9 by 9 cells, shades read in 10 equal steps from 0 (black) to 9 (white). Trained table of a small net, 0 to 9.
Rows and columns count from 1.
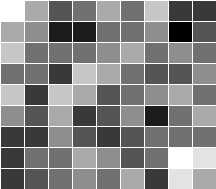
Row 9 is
2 3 4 5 4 6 2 8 6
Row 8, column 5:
5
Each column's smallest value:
2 2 1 1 2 3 1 0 2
